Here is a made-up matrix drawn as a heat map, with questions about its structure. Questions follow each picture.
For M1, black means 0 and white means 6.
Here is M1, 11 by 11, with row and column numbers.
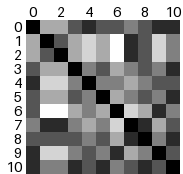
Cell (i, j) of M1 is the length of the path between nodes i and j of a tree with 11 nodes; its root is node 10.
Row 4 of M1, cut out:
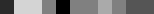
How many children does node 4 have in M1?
0
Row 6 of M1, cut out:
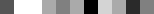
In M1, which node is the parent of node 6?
9
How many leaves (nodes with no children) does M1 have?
6
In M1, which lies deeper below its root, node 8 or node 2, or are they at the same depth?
node 2
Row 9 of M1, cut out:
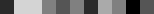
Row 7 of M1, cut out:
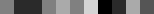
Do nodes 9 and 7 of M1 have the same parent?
no
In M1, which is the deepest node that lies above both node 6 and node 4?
0
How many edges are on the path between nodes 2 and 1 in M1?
2
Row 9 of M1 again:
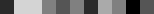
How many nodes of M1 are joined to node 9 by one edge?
2
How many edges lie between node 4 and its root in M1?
2
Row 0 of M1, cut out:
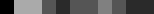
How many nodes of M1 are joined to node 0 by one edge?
3
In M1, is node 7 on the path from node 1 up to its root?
yes
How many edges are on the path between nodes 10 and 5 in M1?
1
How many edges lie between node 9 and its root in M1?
2
